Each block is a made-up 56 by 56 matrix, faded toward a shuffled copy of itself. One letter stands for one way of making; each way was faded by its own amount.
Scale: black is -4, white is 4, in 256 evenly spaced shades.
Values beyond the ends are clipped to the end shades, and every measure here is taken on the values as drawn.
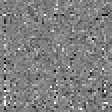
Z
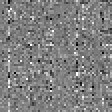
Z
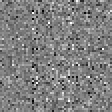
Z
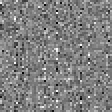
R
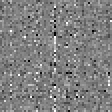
Z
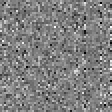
R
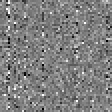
R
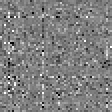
Z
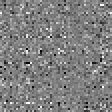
Z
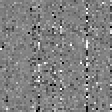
Z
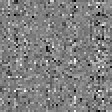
Z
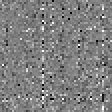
Z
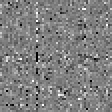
Z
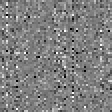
Z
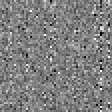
R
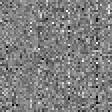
R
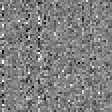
R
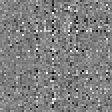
Z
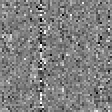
R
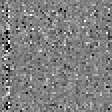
Z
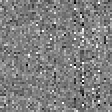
R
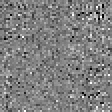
Z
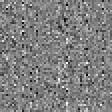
R
